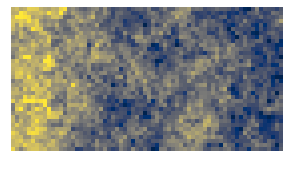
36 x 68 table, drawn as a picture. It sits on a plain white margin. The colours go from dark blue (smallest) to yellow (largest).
Slope: up to the left. Stripes: none. Grain: blotchy.
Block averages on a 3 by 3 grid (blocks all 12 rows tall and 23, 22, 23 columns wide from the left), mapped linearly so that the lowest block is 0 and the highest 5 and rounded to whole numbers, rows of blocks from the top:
510
521
511
